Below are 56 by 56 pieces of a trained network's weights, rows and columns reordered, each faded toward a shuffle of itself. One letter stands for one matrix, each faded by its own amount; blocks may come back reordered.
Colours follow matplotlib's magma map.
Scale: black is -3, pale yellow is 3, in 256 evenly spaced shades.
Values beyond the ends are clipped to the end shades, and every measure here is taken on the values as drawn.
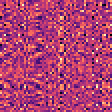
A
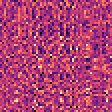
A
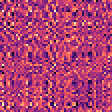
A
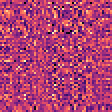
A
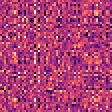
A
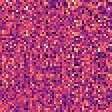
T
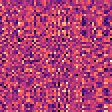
A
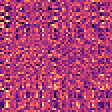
A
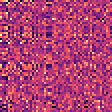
A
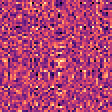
A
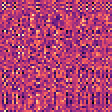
A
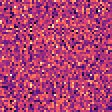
T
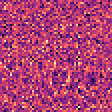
T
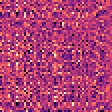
A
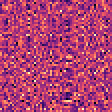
A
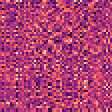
A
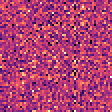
T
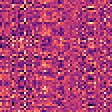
A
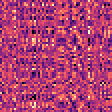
A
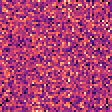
T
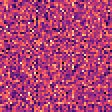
T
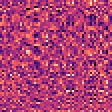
A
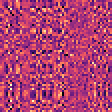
A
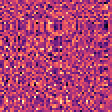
A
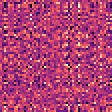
A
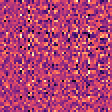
A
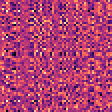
A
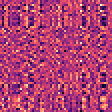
A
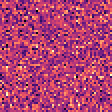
T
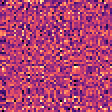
A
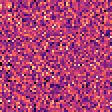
T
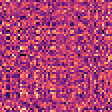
A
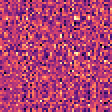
A
